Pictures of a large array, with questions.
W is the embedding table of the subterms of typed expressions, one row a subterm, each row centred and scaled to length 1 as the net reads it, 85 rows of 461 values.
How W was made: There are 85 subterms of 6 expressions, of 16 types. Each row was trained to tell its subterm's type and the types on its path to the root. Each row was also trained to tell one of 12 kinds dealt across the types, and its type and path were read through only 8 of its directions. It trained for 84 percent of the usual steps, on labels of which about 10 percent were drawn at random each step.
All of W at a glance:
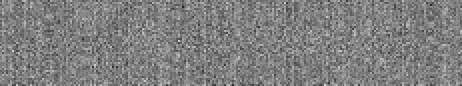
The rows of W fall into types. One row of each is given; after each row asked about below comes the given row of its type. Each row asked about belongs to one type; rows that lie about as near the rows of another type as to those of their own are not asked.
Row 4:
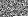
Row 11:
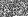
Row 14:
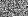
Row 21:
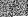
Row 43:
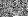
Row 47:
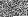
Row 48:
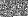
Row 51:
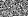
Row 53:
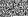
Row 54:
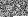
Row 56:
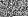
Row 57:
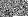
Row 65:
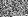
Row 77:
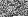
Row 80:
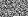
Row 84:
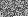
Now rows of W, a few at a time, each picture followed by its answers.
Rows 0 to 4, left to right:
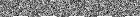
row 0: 51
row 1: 65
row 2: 11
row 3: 11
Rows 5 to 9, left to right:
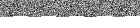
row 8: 47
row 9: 56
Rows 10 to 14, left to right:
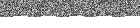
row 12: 54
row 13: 56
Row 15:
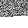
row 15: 54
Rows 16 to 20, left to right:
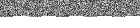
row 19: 48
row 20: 48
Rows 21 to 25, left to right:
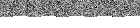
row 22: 54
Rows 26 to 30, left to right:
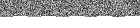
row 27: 48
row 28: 48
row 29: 84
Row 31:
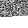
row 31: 47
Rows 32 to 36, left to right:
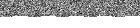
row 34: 11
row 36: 80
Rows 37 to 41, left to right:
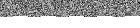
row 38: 14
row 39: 80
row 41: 14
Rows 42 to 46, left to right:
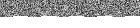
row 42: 80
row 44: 65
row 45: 21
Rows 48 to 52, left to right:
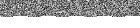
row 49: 84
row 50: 14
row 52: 43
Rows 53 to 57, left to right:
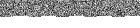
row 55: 47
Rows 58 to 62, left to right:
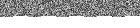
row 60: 54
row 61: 84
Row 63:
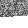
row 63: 11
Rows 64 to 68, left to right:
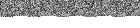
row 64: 56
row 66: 51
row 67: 51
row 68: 51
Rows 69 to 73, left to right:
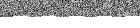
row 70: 65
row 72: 56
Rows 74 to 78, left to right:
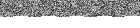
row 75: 11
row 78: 47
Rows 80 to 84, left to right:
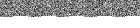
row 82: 51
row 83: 56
